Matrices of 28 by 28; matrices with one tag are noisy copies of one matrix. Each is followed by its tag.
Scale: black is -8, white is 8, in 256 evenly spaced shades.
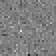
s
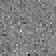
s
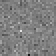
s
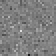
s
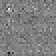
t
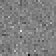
s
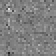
t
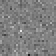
s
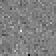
s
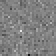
s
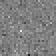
s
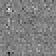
t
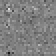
t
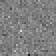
s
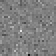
s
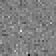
s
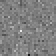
s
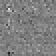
t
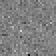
s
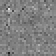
t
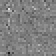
t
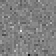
s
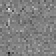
t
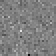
s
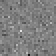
s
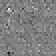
t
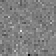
s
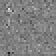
t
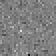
s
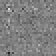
t
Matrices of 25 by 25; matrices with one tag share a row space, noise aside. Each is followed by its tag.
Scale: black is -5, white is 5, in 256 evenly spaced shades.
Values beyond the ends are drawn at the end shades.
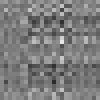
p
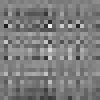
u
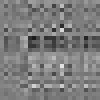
p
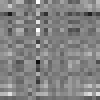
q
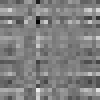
q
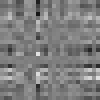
q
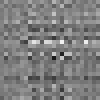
p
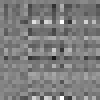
p
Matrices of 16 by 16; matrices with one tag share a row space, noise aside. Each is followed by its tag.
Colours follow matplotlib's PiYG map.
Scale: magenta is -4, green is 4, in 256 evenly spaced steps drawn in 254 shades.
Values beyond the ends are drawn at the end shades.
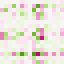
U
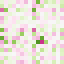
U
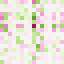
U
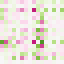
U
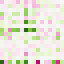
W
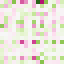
U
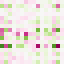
W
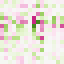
U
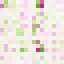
U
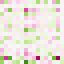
W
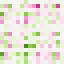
W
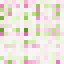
W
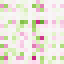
U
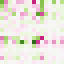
U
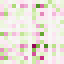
U
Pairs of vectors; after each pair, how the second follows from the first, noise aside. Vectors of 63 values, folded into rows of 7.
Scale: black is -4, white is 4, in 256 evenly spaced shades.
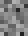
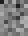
shuffled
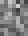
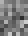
shuffled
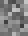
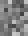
wrapped around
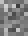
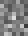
shuffled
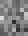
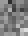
wrapped around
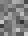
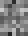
shuffled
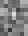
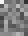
shuffled
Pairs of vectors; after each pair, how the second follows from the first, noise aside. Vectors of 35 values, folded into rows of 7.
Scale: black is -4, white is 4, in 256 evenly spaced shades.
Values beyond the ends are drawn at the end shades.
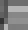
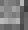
reversed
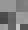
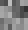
reversed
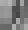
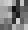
scaled up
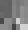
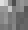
reversed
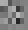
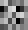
scaled up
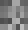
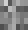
reversed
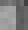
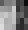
scaled up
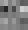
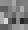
reversed
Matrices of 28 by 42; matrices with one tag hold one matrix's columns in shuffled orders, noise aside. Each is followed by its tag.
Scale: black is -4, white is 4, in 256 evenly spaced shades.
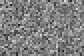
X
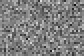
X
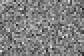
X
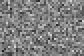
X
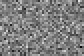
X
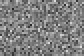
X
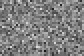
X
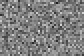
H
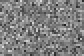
X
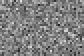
X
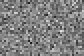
H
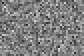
H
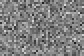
H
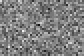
X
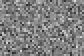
X
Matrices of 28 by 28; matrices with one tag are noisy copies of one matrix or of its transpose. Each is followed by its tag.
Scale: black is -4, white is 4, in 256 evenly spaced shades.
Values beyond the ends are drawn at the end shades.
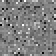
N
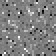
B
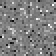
B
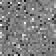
N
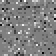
N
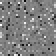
N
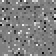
N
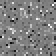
B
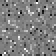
B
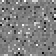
N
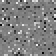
N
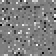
N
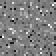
B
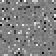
N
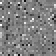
N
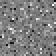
B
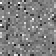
N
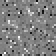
B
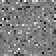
N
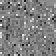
N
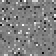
N
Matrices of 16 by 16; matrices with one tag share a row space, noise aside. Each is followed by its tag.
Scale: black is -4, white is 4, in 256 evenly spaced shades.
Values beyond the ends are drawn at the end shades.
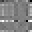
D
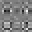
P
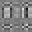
P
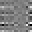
D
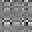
P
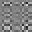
P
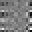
D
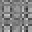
P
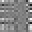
D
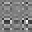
P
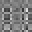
P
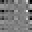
D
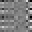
D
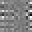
D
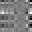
D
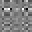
P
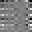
D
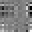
D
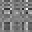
P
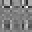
P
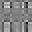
P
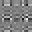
P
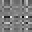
P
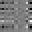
D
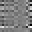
D
